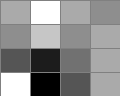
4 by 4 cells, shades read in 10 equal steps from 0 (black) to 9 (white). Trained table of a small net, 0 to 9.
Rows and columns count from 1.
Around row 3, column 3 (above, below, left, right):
5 3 1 6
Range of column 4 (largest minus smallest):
1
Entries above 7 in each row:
1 0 0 1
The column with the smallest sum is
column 2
